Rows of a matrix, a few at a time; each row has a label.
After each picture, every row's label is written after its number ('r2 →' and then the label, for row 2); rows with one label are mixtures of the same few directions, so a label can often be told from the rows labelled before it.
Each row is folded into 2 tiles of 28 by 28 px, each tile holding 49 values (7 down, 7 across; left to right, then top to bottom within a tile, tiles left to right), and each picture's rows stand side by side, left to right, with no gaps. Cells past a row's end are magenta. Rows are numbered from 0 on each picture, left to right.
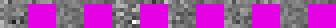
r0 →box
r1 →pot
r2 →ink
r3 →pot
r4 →box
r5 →pot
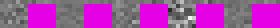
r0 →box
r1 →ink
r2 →ink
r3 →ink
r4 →ink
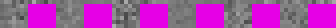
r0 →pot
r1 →ink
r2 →pot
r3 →box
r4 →ink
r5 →box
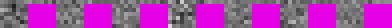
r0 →ink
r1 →box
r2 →pot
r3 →pot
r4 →ink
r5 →box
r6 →box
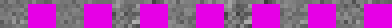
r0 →box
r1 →box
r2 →ink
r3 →box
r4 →ink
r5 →ink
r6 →box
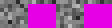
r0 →box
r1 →pot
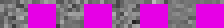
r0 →pot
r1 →pot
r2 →ink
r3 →ink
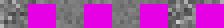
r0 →pot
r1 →box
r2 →box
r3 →box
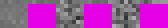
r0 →box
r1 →ink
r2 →pot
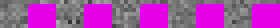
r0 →ink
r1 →box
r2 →pot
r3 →pot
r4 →box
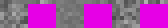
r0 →ink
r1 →box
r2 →pot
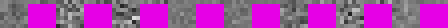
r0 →ink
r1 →pot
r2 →ink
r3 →box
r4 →box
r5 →ink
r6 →box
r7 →ink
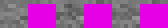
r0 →ink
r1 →ink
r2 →ink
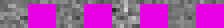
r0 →ink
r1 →pot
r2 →ink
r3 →pot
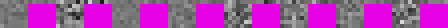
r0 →pot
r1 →pot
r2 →box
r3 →pot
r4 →ink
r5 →pot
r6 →pot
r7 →box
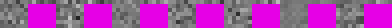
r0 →box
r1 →pot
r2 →box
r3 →box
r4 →box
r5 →ink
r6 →ink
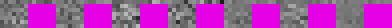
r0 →box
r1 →pot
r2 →ink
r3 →box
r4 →box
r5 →ink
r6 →box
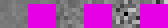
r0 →ink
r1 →pot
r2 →box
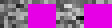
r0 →pot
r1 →ink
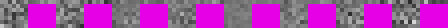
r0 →pot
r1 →pot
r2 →box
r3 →box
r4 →pot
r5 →ink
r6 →box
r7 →box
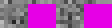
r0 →box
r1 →pot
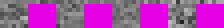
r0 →ink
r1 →pot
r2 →pot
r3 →box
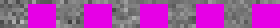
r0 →box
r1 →box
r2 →ink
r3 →ink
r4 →box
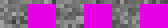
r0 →box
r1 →ink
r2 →box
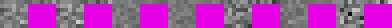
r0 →ink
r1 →ink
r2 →pot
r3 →box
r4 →pot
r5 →box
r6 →box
